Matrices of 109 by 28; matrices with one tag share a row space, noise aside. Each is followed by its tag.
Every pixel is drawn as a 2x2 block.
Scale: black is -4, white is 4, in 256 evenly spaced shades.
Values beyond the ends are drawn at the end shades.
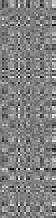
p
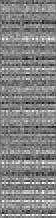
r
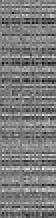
r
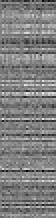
r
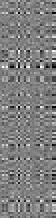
p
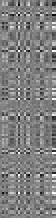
p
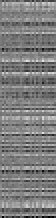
r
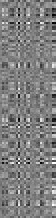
p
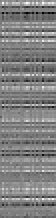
r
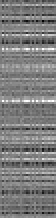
r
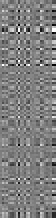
p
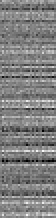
r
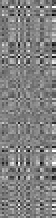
p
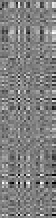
p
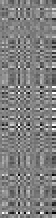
p
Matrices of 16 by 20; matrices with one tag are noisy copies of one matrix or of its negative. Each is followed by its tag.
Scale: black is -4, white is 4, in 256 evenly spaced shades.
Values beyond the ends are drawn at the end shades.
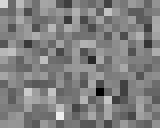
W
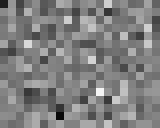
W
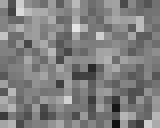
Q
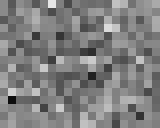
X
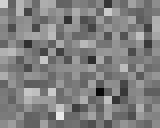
W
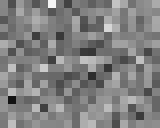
X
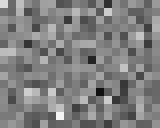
W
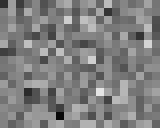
W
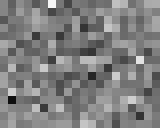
X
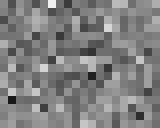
X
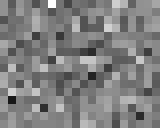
X
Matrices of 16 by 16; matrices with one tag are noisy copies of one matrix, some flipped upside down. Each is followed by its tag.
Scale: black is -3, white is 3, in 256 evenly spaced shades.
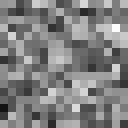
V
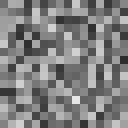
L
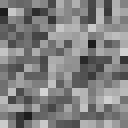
V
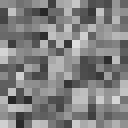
V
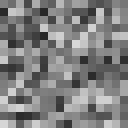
V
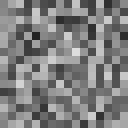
L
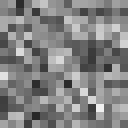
V
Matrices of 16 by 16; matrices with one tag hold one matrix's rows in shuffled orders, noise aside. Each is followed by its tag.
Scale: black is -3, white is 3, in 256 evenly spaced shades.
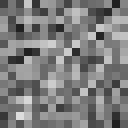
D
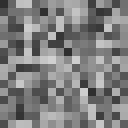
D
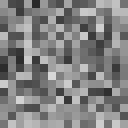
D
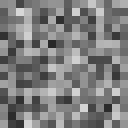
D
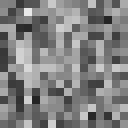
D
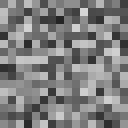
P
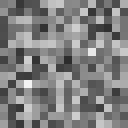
D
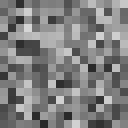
D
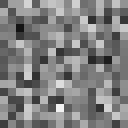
D
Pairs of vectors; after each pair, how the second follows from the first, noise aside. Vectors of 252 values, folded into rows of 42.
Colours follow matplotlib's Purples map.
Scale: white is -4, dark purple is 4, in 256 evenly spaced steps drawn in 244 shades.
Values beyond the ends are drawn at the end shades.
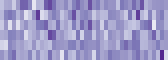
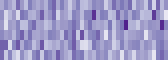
shuffled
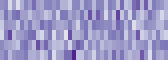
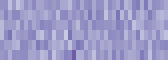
shrunk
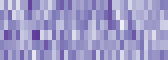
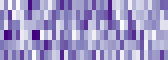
scaled up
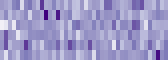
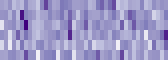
shuffled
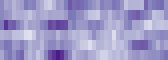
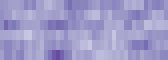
shrunk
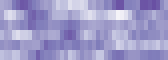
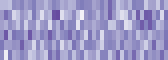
shuffled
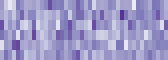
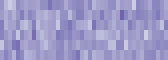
shrunk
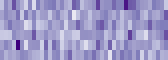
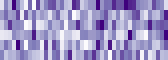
scaled up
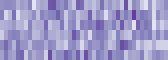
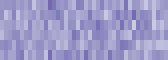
shrunk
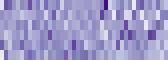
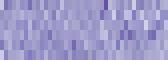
shrunk
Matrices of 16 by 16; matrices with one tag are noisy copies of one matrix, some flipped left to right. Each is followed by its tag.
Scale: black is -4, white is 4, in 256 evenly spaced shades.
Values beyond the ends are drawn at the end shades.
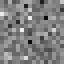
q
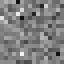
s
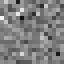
s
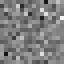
s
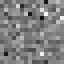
s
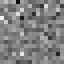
s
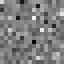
q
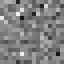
s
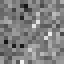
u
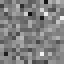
s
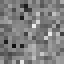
u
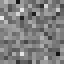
s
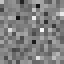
q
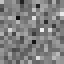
q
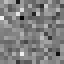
s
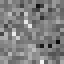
u
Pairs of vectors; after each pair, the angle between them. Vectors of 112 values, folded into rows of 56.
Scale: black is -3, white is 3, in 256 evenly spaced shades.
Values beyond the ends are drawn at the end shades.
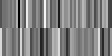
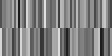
nearly parallel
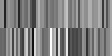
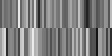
partly opposed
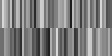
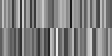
nearly parallel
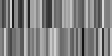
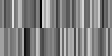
partly opposed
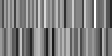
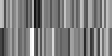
partly opposed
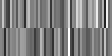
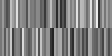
partly aligned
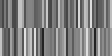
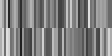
partly opposed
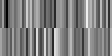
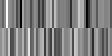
partly opposed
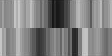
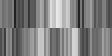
nearly opposite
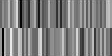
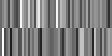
nearly opposite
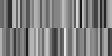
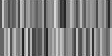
partly opposed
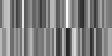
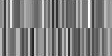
orthogonal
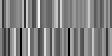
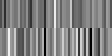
orthogonal
